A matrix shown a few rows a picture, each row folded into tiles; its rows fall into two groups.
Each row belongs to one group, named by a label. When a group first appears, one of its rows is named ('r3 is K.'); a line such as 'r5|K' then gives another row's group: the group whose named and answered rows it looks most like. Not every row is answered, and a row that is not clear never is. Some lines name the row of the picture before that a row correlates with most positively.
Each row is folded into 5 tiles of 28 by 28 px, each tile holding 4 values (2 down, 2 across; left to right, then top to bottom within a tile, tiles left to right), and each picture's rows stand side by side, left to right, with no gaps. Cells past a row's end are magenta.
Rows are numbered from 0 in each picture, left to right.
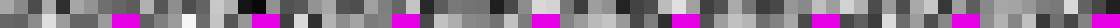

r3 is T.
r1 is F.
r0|F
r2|T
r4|T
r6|F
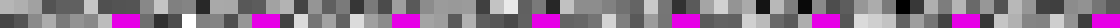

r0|F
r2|T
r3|F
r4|F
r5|F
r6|T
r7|T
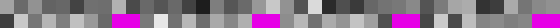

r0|T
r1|T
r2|T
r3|T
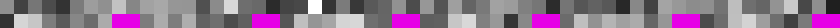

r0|T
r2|T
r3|F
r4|T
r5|F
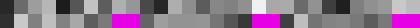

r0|T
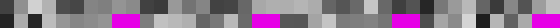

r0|T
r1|T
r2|F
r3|T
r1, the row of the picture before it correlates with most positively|1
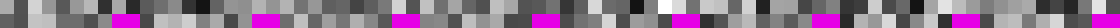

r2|T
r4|T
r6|T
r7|T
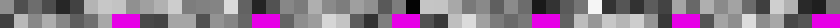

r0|T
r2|F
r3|F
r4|T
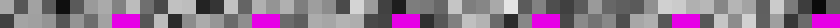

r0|T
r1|T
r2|F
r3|F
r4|T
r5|F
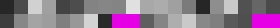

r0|T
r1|F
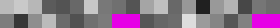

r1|F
